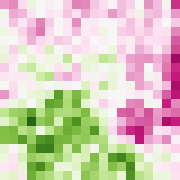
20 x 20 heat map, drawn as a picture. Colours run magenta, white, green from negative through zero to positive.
Grain: blotchy. Mirror symmetry: none. Slope: up to the bottom left. Stripes: none.
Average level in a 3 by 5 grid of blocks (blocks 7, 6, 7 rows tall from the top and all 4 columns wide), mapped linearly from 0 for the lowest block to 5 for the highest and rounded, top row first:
22210 | 34310 | 45531
